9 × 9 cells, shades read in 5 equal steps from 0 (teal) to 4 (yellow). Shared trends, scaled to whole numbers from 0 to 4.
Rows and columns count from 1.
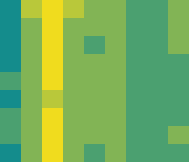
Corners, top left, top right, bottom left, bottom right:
0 2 0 1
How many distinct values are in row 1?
5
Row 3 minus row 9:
0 0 0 0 0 0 0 0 1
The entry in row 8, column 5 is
2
